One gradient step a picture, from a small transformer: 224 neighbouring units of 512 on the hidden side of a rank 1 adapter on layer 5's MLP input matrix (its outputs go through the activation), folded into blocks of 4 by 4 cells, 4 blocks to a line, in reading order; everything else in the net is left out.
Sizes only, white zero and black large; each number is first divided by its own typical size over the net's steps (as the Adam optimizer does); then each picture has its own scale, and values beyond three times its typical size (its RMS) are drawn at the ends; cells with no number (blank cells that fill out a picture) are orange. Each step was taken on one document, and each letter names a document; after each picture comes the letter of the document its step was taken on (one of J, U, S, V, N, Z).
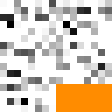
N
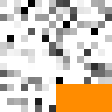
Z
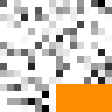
N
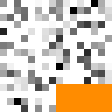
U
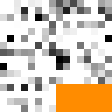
U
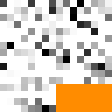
U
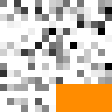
N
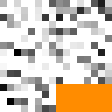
N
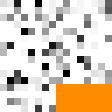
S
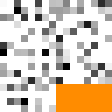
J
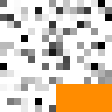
Z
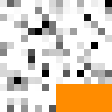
S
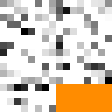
S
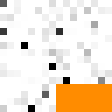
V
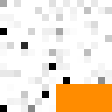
V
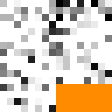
Z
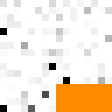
V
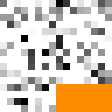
J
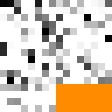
S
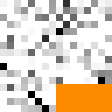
Z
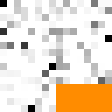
V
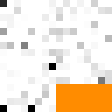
V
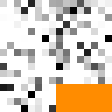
Z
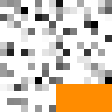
S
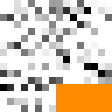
U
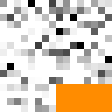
U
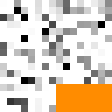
J
